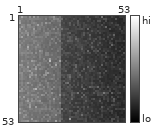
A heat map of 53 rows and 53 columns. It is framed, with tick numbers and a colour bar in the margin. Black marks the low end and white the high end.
No regular stripes run through it. Values rise toward the left. The left part is higher, up to a seam about 40% of the way across.
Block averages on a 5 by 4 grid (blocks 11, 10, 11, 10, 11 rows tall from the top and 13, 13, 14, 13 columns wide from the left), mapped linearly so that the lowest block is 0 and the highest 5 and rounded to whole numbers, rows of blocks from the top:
5310
5310
5310
5310
5310
